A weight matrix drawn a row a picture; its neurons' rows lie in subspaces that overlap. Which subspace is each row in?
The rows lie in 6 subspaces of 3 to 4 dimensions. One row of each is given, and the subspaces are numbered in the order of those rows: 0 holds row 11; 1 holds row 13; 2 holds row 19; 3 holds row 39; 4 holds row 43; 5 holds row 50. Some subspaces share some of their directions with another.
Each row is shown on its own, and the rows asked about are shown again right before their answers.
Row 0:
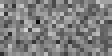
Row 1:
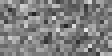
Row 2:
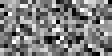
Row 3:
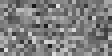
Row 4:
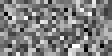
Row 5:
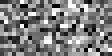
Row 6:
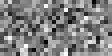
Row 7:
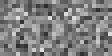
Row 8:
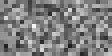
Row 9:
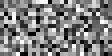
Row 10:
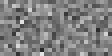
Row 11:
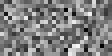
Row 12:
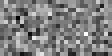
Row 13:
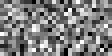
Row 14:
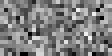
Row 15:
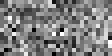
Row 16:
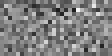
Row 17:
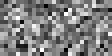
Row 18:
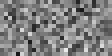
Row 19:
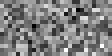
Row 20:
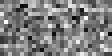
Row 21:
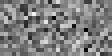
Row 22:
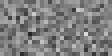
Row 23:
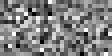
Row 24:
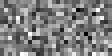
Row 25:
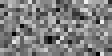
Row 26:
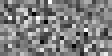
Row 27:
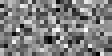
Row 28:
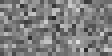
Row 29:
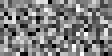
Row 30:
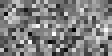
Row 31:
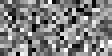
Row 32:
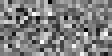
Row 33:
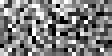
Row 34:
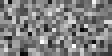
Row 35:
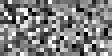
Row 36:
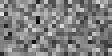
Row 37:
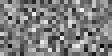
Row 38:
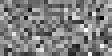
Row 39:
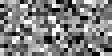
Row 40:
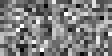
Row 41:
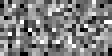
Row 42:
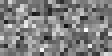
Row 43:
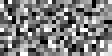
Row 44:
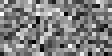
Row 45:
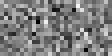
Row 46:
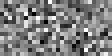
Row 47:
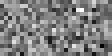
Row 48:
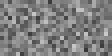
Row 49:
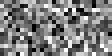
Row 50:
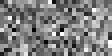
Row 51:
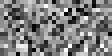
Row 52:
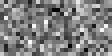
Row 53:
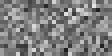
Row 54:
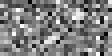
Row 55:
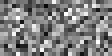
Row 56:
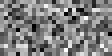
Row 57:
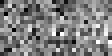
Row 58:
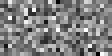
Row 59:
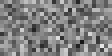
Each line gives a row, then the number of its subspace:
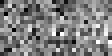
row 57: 5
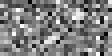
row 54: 3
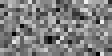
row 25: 3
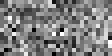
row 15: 5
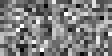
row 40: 4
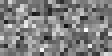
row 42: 2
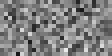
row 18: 5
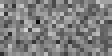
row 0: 4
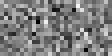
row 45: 4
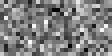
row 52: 4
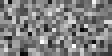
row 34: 4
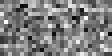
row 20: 3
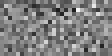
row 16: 5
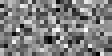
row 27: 3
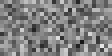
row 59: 1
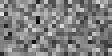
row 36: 4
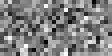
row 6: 4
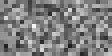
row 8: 4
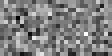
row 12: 0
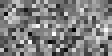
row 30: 5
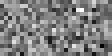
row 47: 2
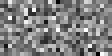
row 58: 3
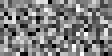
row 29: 1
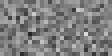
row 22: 0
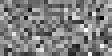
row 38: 0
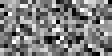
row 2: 3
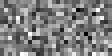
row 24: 0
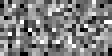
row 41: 4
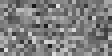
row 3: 5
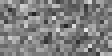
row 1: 2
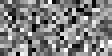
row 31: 5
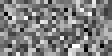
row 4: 0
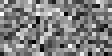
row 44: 4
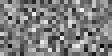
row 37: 1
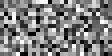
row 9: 1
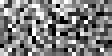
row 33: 5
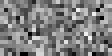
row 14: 0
